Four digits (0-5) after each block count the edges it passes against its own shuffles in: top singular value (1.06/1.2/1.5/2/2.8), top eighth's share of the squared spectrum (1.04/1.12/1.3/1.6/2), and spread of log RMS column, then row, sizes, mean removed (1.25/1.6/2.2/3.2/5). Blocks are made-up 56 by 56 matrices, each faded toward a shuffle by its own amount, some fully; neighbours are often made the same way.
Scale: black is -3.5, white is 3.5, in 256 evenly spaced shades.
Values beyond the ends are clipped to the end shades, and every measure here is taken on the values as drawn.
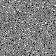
0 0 0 0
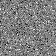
0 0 0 0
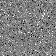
0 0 0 0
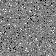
0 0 0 0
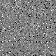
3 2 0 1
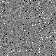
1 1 1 0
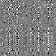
4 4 3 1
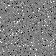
2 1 0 0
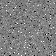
1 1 0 0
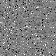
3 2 0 0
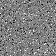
0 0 0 0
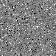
1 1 0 0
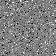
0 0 0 0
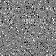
3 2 1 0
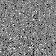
2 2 0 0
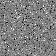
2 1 0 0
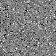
2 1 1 0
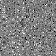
3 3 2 1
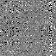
2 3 3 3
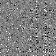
2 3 2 2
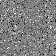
0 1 1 0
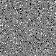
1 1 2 1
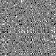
4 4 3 2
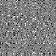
4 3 2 2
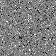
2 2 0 0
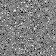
3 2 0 0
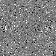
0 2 1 1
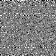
2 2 0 3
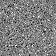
0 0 0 1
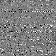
2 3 0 3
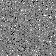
0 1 0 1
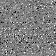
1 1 0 1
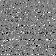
2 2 0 2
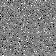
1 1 0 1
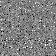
0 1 0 1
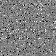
1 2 0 2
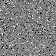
1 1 0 1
